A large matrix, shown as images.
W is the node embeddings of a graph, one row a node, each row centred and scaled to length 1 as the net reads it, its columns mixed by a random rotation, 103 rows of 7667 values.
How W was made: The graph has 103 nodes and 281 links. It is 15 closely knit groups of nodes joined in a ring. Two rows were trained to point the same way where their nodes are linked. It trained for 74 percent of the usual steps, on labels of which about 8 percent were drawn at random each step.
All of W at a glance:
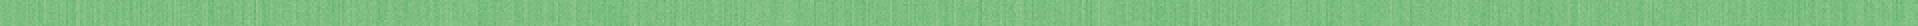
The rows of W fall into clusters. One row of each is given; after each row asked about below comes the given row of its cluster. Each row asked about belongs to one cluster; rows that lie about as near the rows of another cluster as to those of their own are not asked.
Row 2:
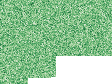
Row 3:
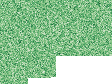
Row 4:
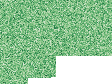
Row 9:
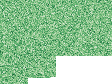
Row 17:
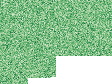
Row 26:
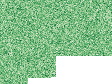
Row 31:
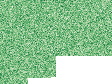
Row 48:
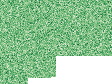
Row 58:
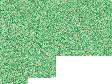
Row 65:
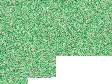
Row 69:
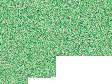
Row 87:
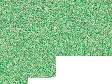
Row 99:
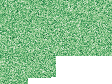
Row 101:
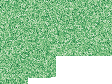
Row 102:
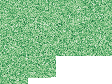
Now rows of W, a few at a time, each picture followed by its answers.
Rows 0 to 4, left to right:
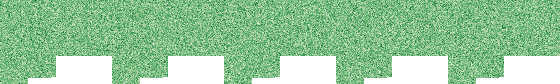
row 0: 17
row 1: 69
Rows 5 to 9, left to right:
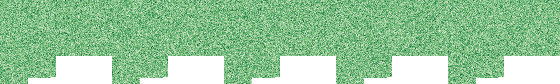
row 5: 69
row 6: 48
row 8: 3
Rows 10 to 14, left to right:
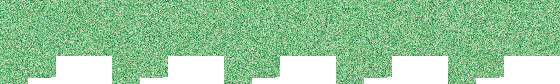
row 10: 58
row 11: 65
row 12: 4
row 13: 26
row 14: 31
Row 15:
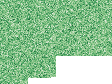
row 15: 58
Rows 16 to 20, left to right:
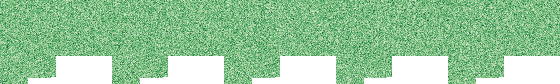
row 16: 17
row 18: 17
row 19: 69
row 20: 65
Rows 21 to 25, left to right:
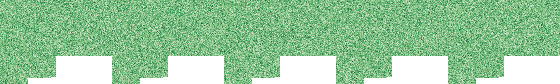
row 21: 31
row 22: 87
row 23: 65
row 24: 87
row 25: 3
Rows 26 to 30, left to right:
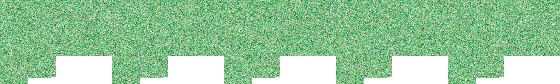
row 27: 102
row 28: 2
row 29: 48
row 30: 102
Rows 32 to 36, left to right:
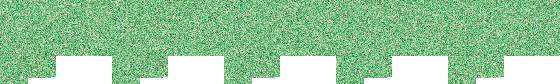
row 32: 101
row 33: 31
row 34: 101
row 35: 99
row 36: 102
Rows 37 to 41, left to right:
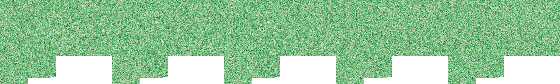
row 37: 3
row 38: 4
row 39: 4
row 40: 17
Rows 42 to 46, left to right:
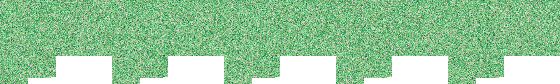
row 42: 31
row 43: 4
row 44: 4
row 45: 87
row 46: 17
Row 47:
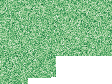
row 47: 99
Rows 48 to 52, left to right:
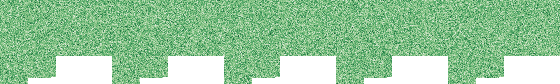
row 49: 9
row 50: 48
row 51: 101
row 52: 58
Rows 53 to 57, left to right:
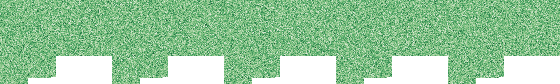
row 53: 69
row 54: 3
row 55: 17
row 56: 3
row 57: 48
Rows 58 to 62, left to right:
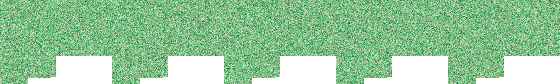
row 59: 26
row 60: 2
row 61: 99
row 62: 48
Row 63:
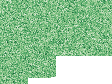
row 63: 101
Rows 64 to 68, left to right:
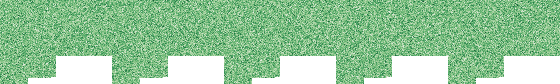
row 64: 102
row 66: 48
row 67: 3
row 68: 87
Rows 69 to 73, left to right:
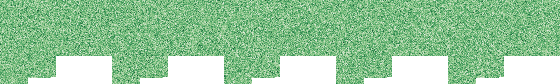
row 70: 9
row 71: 65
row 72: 101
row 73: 58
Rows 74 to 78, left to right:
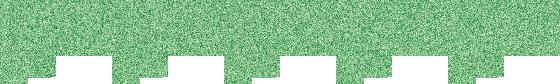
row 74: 4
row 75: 69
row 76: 17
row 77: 31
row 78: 3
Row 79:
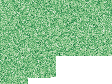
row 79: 3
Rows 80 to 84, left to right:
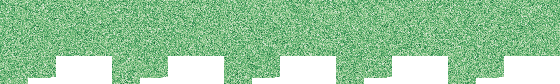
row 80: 65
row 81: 87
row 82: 101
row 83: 101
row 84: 87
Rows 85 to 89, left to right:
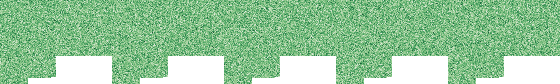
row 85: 99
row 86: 2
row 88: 2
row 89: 2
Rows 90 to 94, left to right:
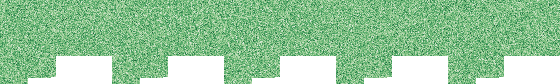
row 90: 26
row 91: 2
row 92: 65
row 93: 102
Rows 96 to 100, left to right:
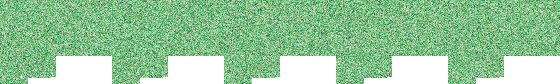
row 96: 101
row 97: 58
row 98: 9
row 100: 17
